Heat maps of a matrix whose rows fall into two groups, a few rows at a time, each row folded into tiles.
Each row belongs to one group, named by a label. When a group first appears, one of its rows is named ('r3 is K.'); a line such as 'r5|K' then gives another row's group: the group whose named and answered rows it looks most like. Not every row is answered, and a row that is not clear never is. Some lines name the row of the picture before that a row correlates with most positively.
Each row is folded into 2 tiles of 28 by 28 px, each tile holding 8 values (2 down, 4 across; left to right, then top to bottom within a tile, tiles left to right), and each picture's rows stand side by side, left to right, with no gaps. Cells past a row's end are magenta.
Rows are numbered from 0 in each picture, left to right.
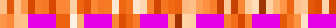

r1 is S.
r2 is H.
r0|S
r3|S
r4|H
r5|S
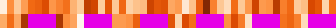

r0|H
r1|S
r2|H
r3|H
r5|S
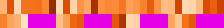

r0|S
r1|H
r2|S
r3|H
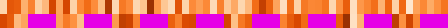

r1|S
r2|H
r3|H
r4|H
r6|S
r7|H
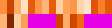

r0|S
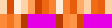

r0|H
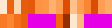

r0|H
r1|S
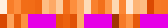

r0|H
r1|H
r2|H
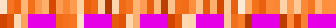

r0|S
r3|S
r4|H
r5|H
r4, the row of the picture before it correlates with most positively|2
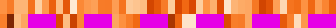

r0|S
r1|H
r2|H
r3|S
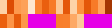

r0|H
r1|S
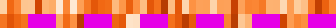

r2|S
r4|S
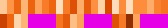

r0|S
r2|H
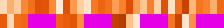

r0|H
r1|H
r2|S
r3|S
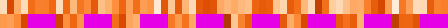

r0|H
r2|S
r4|H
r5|H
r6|H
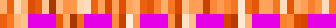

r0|S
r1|H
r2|S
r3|S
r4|S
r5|H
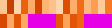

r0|H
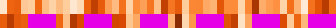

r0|H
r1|H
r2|S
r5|H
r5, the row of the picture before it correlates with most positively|0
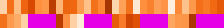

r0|S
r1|S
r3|H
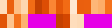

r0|H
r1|S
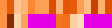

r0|S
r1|S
